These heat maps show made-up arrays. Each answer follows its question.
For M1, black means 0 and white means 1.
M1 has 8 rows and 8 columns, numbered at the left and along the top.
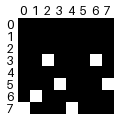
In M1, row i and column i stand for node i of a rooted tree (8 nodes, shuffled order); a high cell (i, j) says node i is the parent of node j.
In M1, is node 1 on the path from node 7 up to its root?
no
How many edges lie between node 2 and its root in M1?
2
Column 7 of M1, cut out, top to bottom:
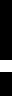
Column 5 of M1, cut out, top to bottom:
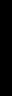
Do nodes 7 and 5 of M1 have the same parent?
no
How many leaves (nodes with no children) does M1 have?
4
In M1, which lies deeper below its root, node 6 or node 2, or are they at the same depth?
the same depth
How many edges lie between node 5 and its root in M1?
0
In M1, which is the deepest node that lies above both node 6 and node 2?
3
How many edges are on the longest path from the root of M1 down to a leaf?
3
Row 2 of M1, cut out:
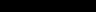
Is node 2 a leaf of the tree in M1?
yes
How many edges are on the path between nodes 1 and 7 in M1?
4
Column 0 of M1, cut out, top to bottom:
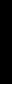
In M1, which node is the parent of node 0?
7
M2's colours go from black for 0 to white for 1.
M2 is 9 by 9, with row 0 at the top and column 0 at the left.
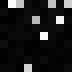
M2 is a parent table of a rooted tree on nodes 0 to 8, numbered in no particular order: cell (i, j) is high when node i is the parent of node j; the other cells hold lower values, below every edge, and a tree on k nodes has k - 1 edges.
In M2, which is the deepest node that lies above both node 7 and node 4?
2
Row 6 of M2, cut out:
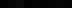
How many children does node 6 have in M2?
0
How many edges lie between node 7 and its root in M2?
2
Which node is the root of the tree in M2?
0
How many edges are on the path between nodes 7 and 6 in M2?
3
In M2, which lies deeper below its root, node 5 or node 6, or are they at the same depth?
node 5
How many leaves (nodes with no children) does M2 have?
5
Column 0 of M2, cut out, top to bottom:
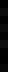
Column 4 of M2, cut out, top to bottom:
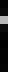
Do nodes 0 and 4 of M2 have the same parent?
no
